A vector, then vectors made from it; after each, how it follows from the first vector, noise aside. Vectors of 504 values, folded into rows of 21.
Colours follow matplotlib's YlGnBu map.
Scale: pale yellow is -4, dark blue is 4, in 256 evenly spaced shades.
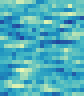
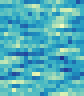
reversed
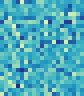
sign-scrambled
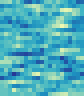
reversed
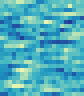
copied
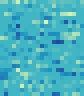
partly zeroed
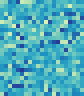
sign-scrambled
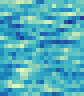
copied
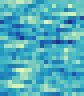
copied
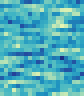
reversed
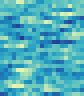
copied
